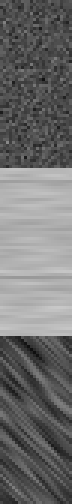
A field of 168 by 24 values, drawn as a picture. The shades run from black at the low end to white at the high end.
It is made of 3 by 1 panels. Panel 1,1: low, fine-grained. Panel 2,1: high, streaked across, faint in contrast. Panel 3,1: low, slanting down to the right.
